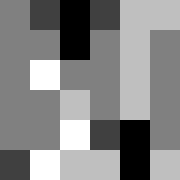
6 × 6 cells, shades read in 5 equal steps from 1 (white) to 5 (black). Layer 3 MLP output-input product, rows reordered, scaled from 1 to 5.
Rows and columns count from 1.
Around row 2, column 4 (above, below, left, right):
4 3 5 2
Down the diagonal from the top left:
3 3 3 3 5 2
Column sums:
19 15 18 19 18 16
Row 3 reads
3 1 3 3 2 3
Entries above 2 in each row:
4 5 4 4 5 2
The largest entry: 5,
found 4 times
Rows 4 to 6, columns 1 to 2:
3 3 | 3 3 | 4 1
